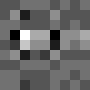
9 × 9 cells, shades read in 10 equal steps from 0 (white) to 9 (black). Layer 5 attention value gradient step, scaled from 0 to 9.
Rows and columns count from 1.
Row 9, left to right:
5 5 7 6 6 5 6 5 6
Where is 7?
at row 5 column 2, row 6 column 5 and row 9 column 3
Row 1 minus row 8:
1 1 -1 -1 -1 1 0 0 0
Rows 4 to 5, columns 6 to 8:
9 4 4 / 8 4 5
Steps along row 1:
same down same same up down up down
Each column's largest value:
6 9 8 6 7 9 6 6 6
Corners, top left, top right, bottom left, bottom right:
6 5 5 6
